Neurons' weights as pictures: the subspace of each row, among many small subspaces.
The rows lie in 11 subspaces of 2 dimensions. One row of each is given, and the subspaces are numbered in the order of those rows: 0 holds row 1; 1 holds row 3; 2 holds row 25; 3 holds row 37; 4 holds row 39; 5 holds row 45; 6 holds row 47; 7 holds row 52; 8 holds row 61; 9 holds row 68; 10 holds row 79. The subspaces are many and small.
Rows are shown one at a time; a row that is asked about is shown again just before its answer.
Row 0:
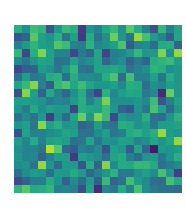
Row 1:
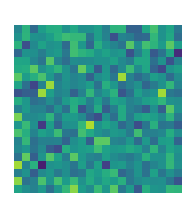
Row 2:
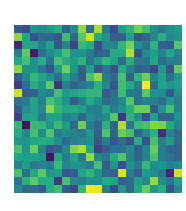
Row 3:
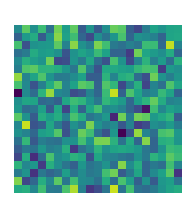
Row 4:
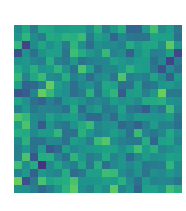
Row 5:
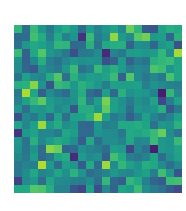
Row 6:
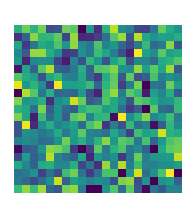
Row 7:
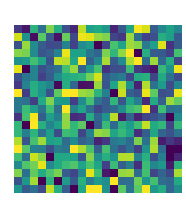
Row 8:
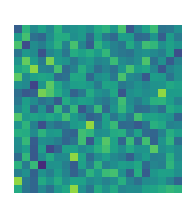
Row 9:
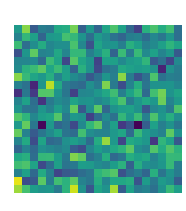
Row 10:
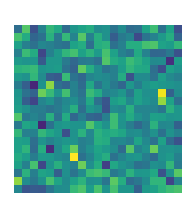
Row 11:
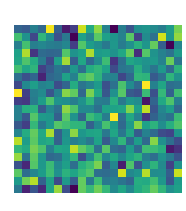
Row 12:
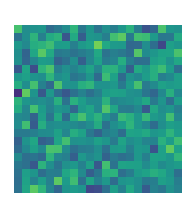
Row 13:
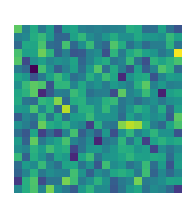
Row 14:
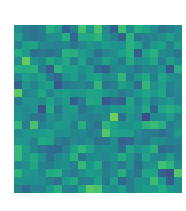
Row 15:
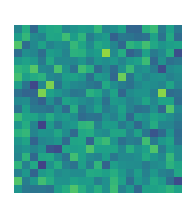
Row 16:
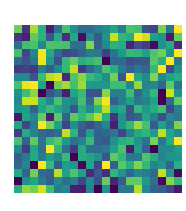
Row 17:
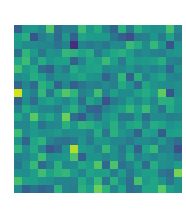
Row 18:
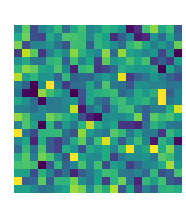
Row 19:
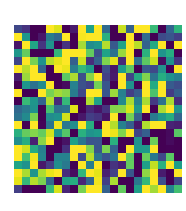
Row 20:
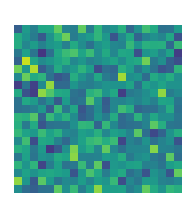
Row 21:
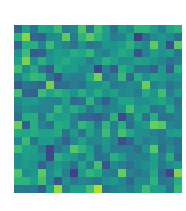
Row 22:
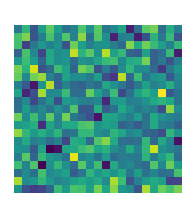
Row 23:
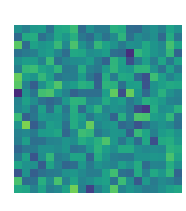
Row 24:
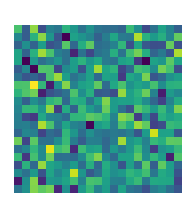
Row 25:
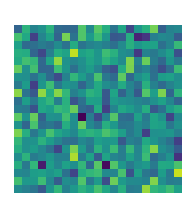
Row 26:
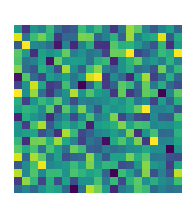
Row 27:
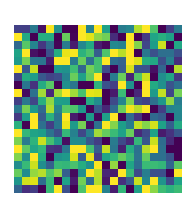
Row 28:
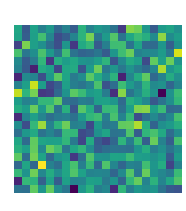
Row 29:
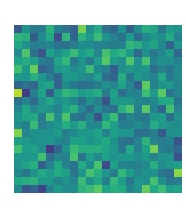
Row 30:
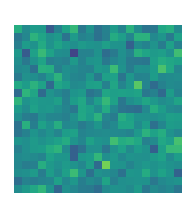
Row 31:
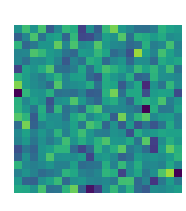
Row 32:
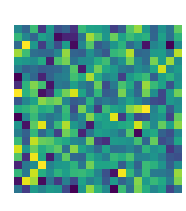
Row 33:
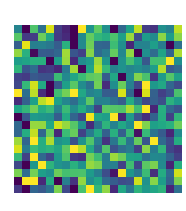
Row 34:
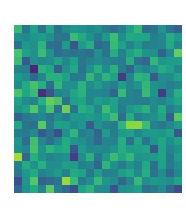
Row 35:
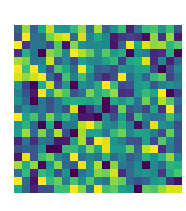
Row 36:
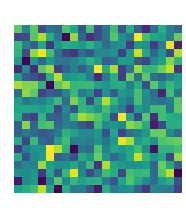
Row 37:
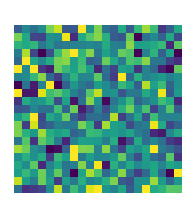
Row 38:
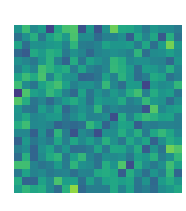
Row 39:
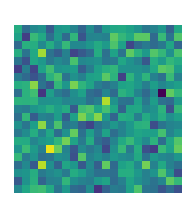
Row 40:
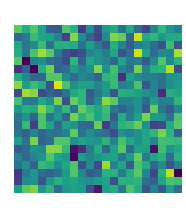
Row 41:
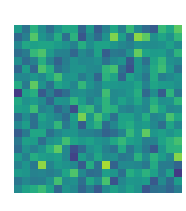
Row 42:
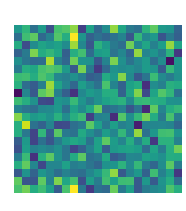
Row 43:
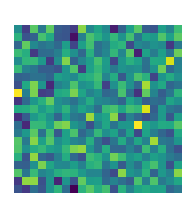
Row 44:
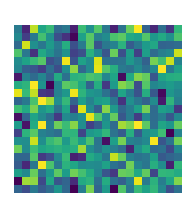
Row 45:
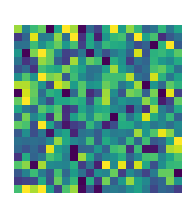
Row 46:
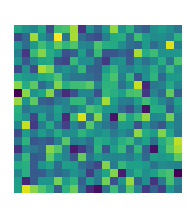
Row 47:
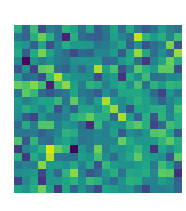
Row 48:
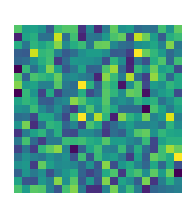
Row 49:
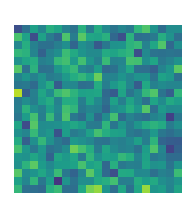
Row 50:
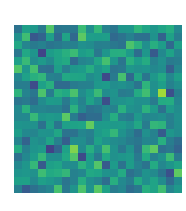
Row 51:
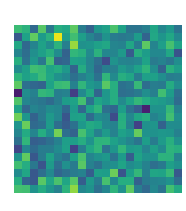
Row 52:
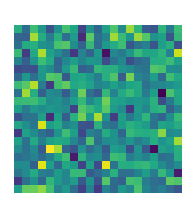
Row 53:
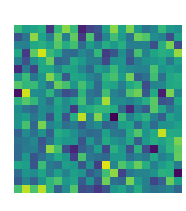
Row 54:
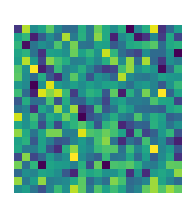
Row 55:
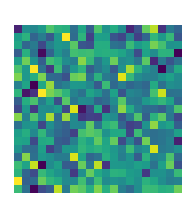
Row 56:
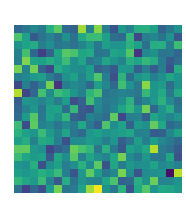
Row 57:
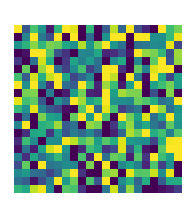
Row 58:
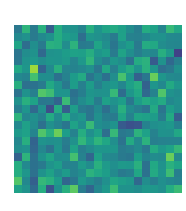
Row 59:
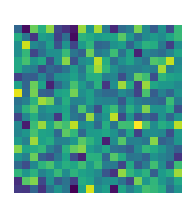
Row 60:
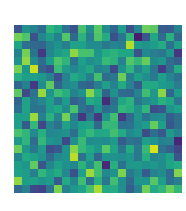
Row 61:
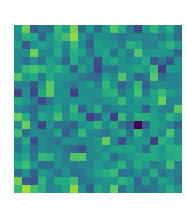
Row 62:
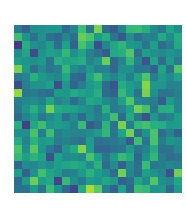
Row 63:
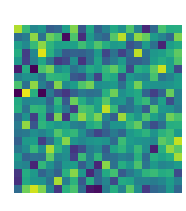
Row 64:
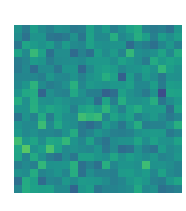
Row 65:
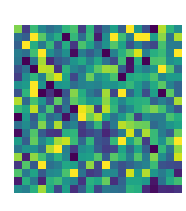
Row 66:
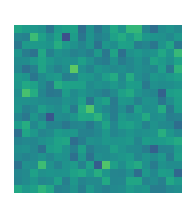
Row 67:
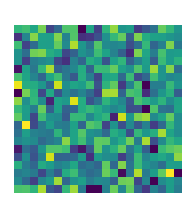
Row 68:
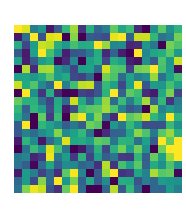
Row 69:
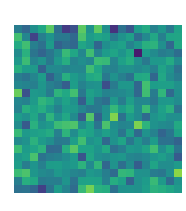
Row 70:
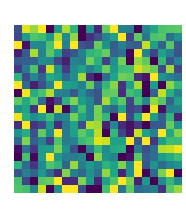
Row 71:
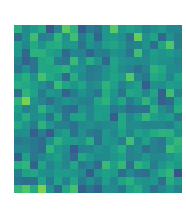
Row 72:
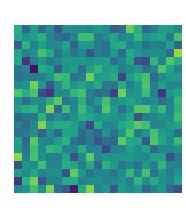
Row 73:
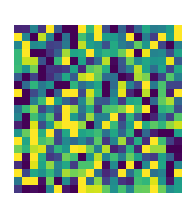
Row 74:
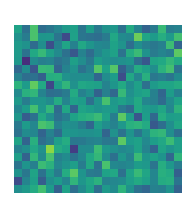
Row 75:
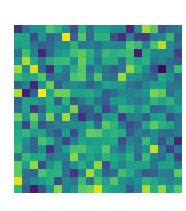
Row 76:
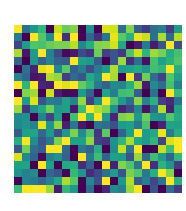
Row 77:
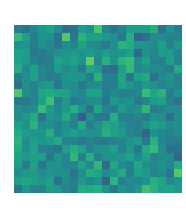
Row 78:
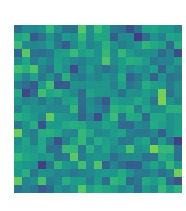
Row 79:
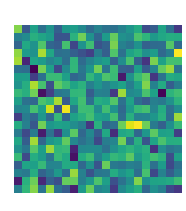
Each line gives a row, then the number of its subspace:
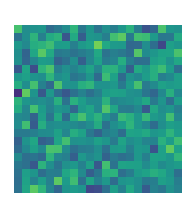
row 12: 9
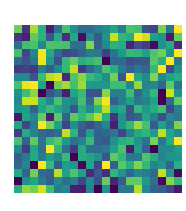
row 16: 5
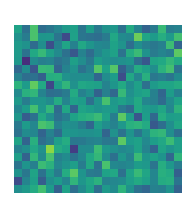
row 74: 6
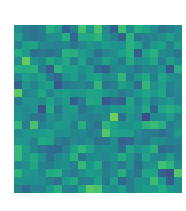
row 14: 10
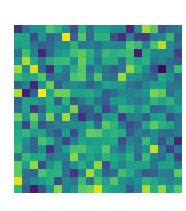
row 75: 9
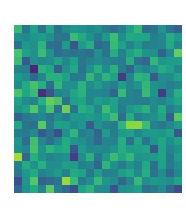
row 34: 10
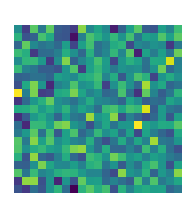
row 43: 7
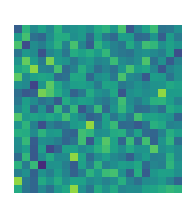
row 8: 1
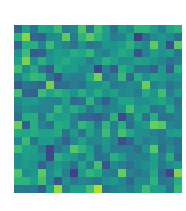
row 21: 6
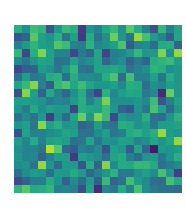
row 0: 7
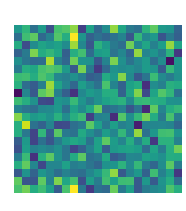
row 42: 7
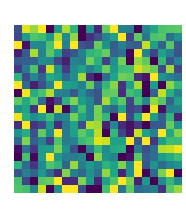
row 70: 10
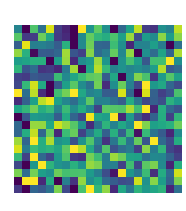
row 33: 7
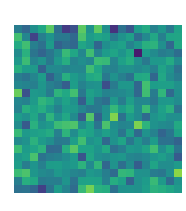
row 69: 8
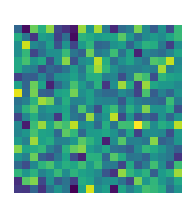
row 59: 8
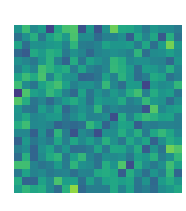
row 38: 5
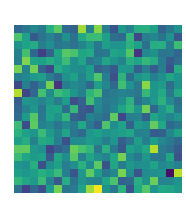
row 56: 3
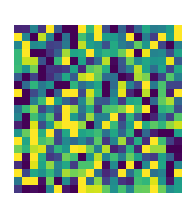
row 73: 5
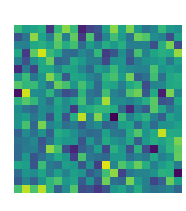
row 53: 7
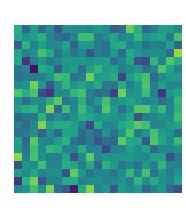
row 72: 3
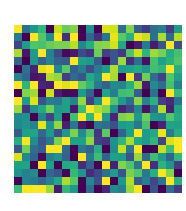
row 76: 4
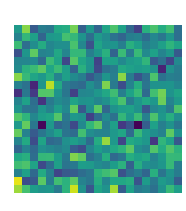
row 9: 8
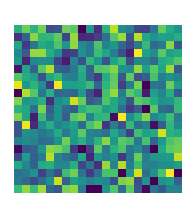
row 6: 3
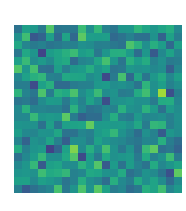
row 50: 4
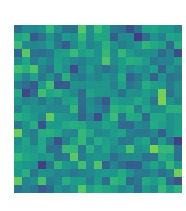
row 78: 8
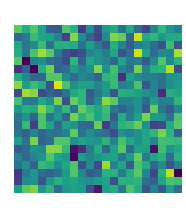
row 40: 10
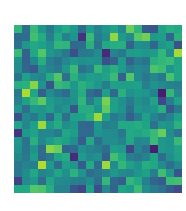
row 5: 7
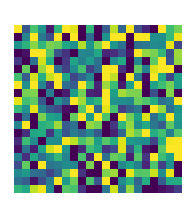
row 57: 2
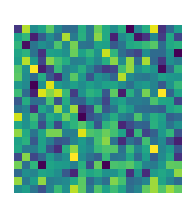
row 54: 2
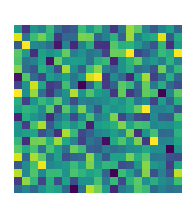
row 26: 2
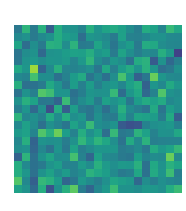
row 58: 10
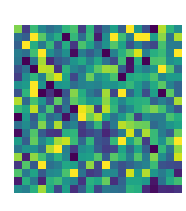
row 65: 2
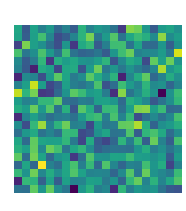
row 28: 1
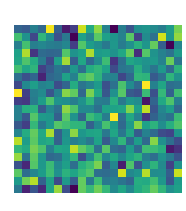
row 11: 5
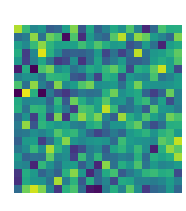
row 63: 9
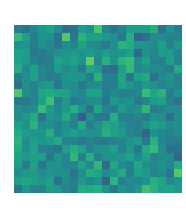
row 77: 2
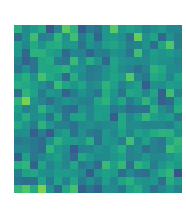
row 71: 5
